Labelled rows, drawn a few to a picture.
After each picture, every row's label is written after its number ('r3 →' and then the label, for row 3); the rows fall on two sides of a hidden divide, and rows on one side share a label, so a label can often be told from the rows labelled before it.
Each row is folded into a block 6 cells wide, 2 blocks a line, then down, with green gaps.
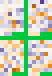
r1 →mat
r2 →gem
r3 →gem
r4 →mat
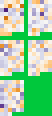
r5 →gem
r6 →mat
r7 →mat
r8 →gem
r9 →mat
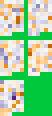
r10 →gem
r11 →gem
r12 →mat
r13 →gem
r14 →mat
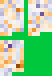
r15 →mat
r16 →mat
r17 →gem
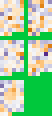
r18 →gem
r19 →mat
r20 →mat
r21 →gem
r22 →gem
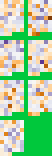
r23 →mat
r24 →gem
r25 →gem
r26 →gem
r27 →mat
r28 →gem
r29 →gem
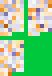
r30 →mat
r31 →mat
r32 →mat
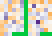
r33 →mat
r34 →mat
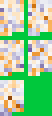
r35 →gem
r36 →gem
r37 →gem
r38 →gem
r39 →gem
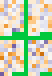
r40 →mat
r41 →gem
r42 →gem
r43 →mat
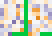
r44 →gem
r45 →mat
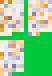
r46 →gem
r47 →gem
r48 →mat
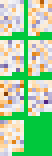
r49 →mat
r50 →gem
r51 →mat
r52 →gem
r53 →gem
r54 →mat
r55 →gem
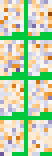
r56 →gem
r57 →mat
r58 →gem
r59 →gem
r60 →gem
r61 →gem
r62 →gem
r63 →mat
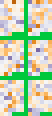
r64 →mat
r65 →mat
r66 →mat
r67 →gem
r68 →mat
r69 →gem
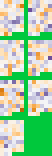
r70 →mat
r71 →mat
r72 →mat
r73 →mat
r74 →gem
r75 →mat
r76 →mat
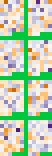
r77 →mat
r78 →mat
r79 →mat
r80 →gem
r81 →mat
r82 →mat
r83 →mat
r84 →mat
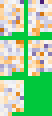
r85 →mat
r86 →mat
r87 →gem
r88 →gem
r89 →gem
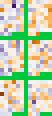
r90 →mat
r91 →gem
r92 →gem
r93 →gem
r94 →gem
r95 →gem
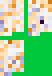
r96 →gem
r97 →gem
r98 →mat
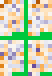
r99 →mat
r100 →gem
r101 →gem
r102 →gem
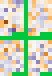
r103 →gem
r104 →gem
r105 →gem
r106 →mat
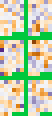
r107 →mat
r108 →mat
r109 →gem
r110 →gem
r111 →gem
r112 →mat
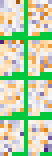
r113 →gem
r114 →mat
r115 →mat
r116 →gem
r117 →gem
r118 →mat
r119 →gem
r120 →mat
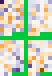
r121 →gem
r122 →mat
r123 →mat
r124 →gem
